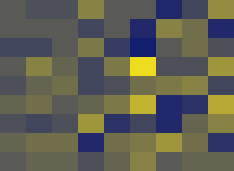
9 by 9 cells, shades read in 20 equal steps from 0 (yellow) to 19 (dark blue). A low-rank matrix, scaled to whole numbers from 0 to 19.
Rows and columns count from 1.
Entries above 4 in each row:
9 9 9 8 9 8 9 9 9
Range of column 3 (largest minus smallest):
3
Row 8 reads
12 11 11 18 11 10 7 11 17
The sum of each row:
117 123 126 94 111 102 121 108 109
